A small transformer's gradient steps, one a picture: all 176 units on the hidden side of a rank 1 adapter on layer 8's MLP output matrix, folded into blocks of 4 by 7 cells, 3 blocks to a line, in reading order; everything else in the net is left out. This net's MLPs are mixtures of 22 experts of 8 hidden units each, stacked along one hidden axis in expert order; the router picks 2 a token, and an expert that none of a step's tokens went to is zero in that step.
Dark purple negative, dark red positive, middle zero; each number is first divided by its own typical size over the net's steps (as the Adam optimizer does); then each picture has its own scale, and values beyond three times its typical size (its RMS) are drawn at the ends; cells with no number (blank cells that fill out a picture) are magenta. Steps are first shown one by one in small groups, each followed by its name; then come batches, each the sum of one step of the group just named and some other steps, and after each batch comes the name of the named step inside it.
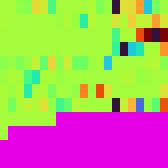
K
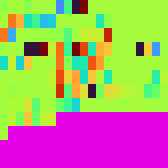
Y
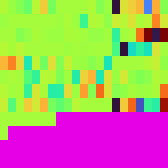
K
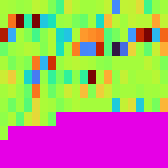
K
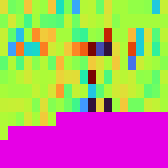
Y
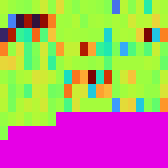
K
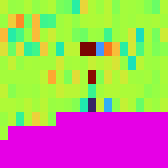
Y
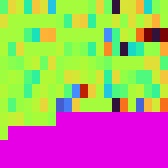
K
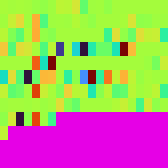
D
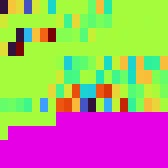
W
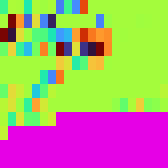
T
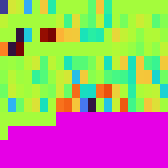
W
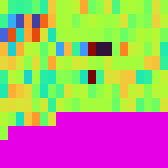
D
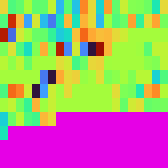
T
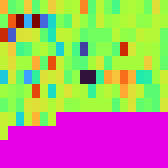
D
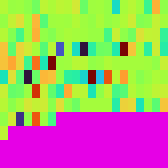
D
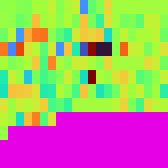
D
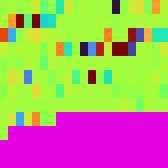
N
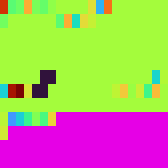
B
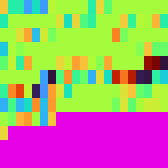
B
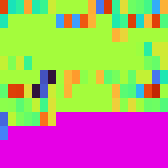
B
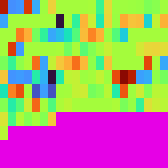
B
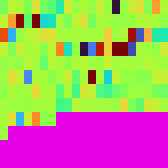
N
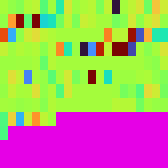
N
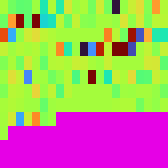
N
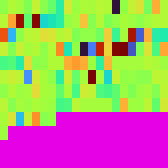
N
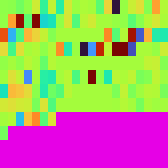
N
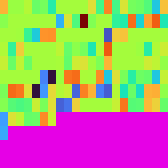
B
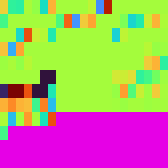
B
